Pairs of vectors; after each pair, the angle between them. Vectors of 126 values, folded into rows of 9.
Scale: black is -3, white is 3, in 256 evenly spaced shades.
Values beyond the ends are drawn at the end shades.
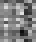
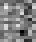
nearly parallel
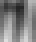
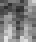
nearly parallel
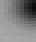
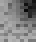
nearly parallel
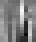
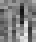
nearly opposite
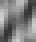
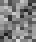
partly aligned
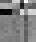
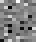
orthogonal
